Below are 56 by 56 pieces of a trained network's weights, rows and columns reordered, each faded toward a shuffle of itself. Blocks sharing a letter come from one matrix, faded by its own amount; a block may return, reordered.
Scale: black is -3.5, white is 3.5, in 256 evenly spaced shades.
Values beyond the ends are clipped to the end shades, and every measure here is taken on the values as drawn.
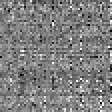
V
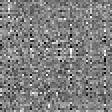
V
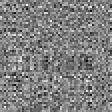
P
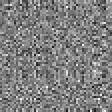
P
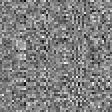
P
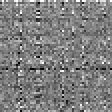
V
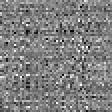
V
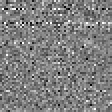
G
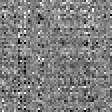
V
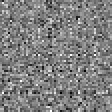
G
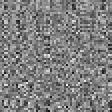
P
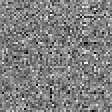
G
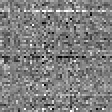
V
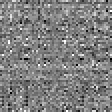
V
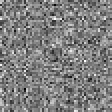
P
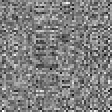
P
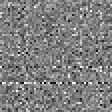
G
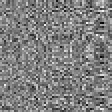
P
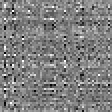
V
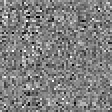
G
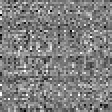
V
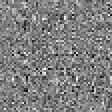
G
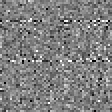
G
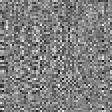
P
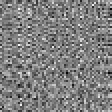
P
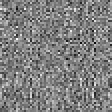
P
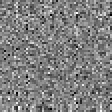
G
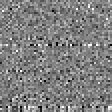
G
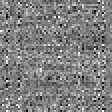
V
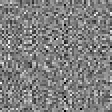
P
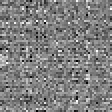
V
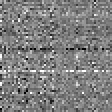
V
